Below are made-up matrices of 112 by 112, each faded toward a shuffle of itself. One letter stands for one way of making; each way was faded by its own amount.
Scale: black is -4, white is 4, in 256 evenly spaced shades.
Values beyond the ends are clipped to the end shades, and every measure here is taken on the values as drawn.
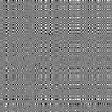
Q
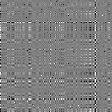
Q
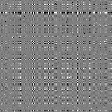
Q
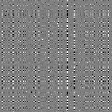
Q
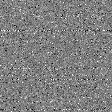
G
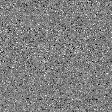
G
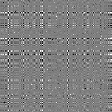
Q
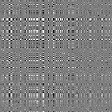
Q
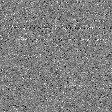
G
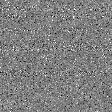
G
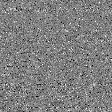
G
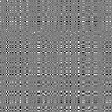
Q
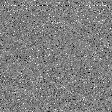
G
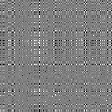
Q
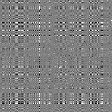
Q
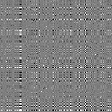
Q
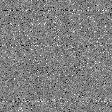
G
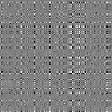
Q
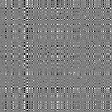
Q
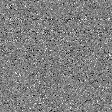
G
